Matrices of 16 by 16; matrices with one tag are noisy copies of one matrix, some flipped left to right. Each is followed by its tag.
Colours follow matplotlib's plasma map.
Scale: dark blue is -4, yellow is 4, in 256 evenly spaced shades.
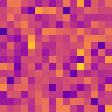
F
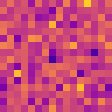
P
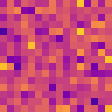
F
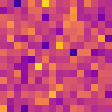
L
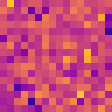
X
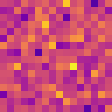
L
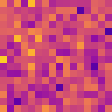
F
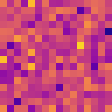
F
